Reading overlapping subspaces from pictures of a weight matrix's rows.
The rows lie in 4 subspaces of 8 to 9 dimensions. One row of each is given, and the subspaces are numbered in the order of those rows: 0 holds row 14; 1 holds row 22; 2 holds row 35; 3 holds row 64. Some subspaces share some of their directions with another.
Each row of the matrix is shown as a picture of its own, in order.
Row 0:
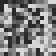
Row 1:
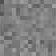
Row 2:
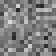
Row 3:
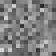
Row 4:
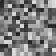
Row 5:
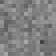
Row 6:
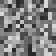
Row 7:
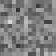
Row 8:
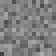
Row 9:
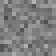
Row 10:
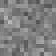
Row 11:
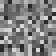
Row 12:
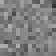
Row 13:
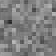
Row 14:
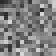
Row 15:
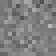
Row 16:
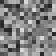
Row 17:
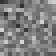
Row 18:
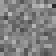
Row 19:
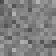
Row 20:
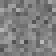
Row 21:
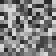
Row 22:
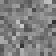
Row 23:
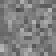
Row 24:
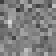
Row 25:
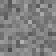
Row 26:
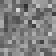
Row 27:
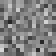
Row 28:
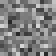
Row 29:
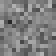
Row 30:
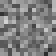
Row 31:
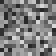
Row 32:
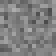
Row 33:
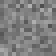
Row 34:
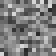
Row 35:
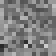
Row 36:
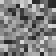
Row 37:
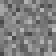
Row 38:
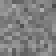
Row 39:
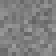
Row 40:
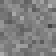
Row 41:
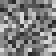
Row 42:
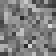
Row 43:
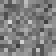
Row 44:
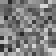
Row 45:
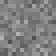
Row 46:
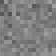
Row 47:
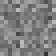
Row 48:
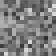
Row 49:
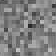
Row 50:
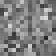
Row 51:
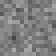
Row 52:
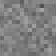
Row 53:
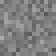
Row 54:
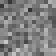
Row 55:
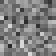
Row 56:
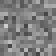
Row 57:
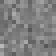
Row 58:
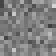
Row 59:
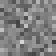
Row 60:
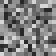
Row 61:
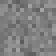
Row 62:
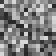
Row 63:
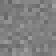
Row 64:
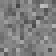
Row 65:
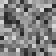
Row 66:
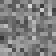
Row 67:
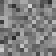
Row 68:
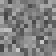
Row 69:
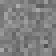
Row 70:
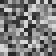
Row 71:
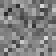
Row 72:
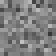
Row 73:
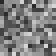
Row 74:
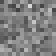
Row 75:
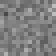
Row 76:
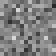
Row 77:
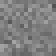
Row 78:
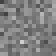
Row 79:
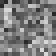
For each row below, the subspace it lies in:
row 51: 3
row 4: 2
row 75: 2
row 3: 2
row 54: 0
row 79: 0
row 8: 2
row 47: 1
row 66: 1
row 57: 2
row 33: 1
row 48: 2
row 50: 3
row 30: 1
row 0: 0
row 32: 1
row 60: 3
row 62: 2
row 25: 0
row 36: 3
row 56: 1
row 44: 0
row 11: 3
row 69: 3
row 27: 3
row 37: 3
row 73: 1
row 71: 3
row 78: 0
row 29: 2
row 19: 2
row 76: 3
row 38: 1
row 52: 3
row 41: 2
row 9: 0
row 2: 3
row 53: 1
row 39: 1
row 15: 2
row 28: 1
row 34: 2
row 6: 3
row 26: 0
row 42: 2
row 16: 3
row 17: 0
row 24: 1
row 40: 2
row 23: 1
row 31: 3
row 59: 2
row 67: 1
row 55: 1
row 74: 1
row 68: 3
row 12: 3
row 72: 0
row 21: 1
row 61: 3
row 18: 2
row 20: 0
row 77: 2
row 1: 2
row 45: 1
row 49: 0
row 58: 2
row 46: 2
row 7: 1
